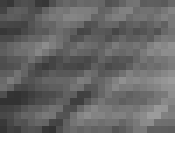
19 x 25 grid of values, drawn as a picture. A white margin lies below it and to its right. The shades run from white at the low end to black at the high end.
Slope: up to the left. Stripes: horizontal, repeating 4 times. Histogram: bell-shaped.
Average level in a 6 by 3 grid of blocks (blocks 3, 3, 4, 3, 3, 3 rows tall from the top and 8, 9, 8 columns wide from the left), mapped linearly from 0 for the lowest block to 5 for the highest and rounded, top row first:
422 / 433 / 331 / 320 / 531 / 421
